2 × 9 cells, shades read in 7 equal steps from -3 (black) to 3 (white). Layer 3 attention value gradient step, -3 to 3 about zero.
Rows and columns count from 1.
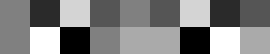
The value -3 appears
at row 2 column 3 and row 2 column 7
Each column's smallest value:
0 -2 -3 -1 0 -1 -3 -2 -1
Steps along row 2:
up down up up same down up down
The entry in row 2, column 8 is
3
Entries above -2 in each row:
7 7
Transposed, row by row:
0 0 / -2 3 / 2 -3 / -1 0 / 0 1 / -1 1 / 2 -3 / -2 3 / -1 1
